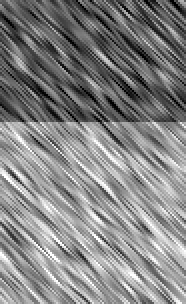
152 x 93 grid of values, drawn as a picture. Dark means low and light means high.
On average the colour sits 50% of the way up the scale. Streaks slant down to the right. The bottom part is higher, past a seam about 40% of the way down.
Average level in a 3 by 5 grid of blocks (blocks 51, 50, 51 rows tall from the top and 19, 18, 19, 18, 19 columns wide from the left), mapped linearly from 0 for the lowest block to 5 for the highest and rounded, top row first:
00000 / 43434 / 45555
